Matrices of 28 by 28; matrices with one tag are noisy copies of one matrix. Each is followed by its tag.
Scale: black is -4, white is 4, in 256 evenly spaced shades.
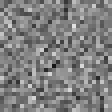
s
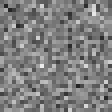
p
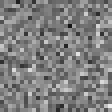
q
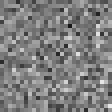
q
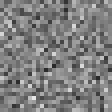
s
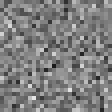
s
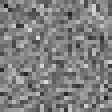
p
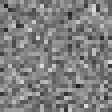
p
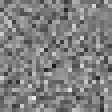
s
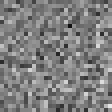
q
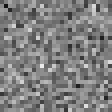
p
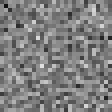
p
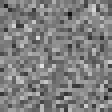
p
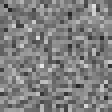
p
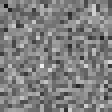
p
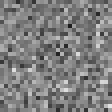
q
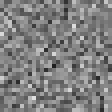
s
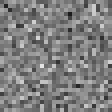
p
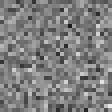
q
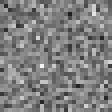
p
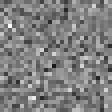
s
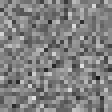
s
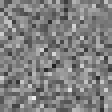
s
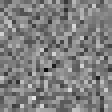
s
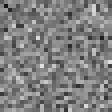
p
